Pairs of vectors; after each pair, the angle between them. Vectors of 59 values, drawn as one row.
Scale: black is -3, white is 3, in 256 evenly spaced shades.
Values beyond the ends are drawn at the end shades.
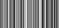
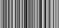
nearly opposite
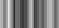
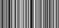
partly opposed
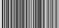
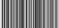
nearly parallel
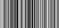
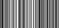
nearly opposite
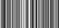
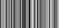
nearly opposite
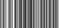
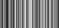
nearly opposite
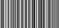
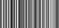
orthogonal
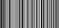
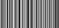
partly aligned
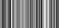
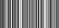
partly aligned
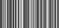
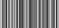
nearly opposite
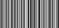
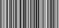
orthogonal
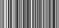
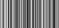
nearly parallel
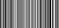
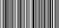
partly aligned
